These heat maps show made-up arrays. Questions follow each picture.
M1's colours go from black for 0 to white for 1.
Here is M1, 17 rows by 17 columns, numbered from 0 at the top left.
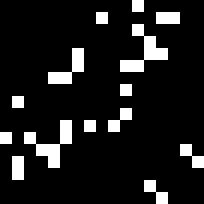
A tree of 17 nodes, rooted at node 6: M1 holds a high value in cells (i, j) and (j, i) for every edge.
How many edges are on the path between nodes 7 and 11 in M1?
3
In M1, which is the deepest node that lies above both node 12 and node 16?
4
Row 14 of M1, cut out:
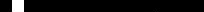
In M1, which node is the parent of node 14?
1
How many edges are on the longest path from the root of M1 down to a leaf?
4
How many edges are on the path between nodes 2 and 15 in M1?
6
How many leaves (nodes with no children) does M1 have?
9
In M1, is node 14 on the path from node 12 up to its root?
no
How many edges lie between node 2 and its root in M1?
3
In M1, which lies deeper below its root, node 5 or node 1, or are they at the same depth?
node 1
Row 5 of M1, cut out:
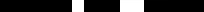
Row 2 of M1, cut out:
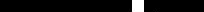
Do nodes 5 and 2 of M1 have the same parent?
no
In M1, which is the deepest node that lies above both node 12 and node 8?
4
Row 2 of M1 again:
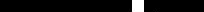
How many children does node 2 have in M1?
0
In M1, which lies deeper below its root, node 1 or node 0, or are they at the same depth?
the same depth
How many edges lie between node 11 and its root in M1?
2
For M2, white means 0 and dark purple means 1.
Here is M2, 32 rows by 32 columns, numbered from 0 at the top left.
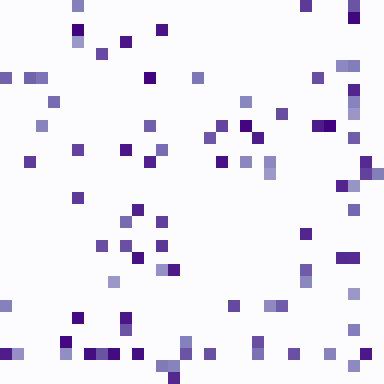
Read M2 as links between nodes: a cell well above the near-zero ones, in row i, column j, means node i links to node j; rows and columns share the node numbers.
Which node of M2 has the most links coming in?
node 29
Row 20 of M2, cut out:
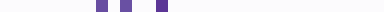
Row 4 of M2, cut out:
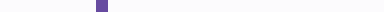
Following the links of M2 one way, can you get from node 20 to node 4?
yes
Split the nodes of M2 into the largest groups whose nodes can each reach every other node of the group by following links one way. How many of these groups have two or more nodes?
1
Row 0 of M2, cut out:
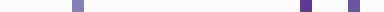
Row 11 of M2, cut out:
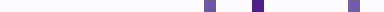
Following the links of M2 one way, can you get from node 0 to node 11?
yes
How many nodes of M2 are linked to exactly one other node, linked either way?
7
